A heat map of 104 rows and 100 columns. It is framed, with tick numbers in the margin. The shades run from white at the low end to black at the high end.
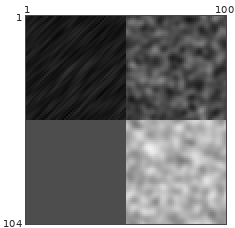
It is made of 2 by 2 panels. Panel 1,1: very high, slanting up to the right, faint in contrast. Panel 1,2: high, blotchy. Panel 2,1: high, flat. Panel 2,2: low, blotchy.
